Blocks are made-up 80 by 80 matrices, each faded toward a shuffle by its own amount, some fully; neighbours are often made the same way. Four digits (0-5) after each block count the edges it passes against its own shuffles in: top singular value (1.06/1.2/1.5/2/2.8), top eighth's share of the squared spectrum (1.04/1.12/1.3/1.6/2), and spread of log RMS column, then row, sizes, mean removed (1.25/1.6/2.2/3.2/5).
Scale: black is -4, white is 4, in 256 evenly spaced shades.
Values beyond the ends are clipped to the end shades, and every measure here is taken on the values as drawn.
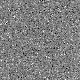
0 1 0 0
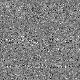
1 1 0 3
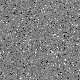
1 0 0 0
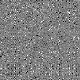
4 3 2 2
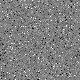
0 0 0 0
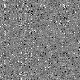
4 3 2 1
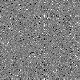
3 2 1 1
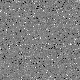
0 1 0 1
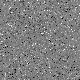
0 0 0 0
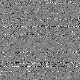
2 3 0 3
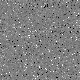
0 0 0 0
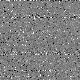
2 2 0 2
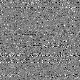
2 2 0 3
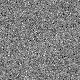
0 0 0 0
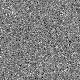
0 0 0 0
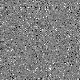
3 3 1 1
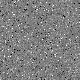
1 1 0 0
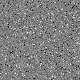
1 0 0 0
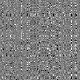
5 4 3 2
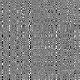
5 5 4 3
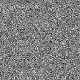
3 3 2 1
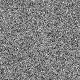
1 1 0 0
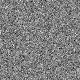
0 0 0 0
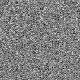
3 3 1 1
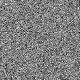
2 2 1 0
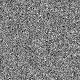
1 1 0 0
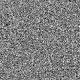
2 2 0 0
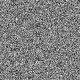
2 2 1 0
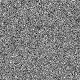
0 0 0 0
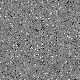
1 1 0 0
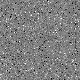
2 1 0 0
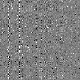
4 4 3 1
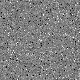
2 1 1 0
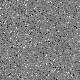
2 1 0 0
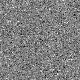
2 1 0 0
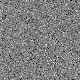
1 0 0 0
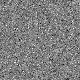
1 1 0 0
